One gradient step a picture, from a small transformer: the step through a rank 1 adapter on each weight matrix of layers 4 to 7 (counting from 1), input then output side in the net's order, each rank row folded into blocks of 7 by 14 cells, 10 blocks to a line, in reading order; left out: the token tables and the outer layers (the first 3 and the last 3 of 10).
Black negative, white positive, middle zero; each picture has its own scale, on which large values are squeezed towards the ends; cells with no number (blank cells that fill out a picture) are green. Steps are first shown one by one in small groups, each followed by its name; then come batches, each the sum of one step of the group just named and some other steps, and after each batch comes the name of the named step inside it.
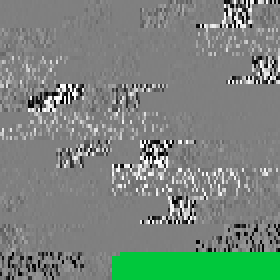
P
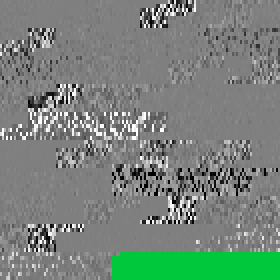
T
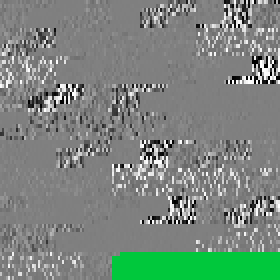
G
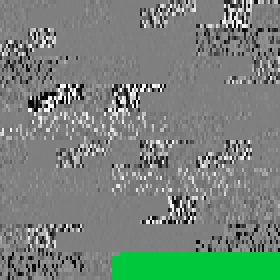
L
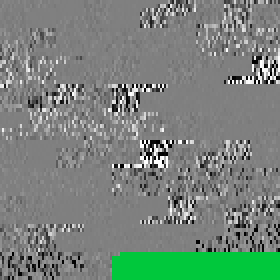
T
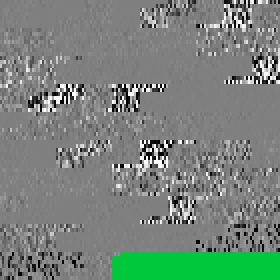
P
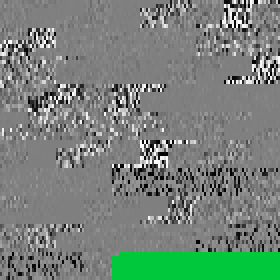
L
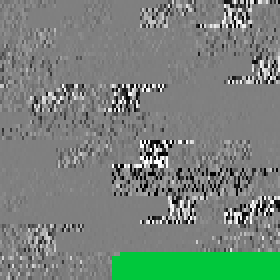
P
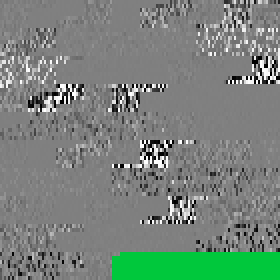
T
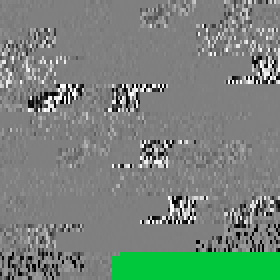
L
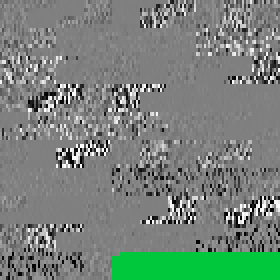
L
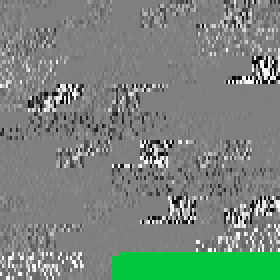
G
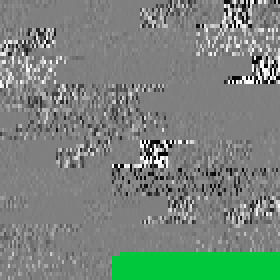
G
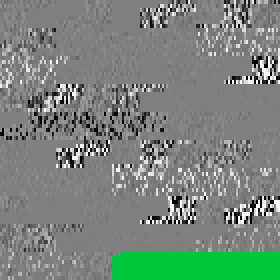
G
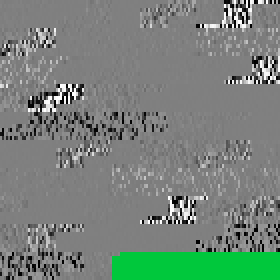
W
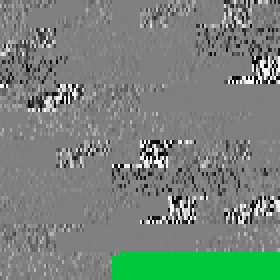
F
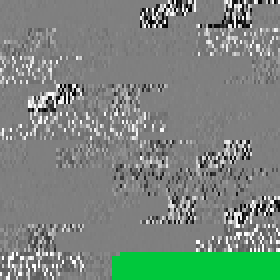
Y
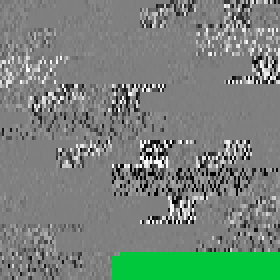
Y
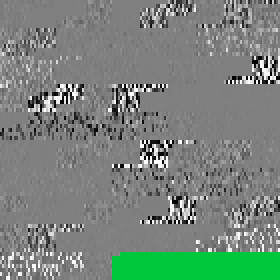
Y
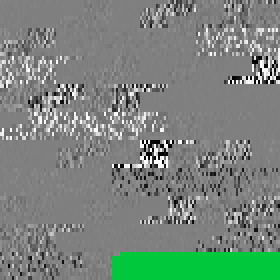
Y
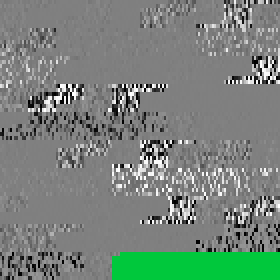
F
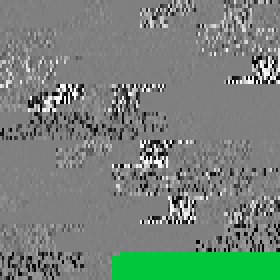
W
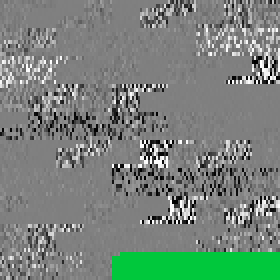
Y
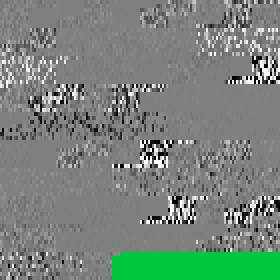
Y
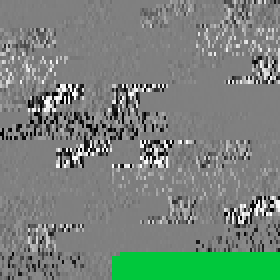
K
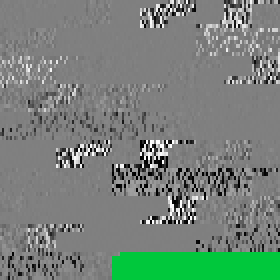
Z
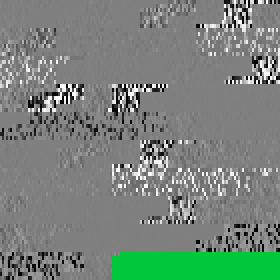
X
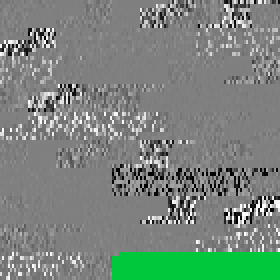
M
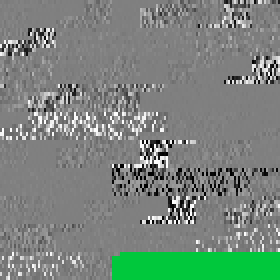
M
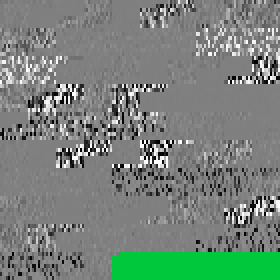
K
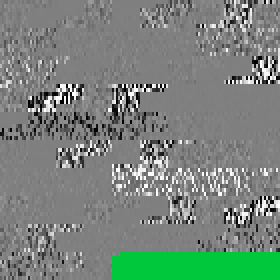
X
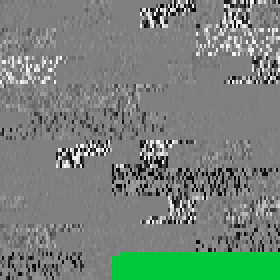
Z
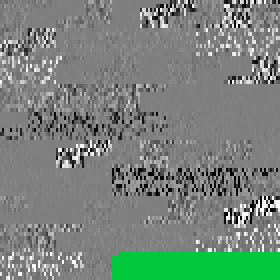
M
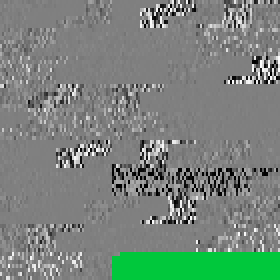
Z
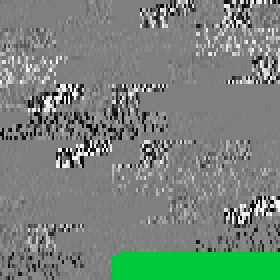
K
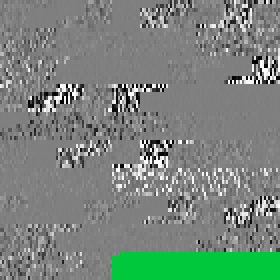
X
